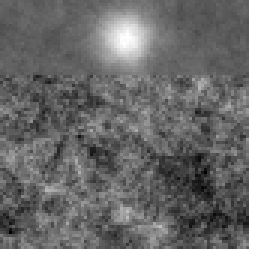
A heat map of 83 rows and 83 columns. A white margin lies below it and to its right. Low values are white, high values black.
The values are skewed, with a long tail toward low values. No row or column stands out. The top middle is the ninth with the lowest average. A single dip lies in the top middle. The bottom right is the ninth with the highest average. There are no regular stripes. The top part is calmer, up to a seam about 30% of the way down.
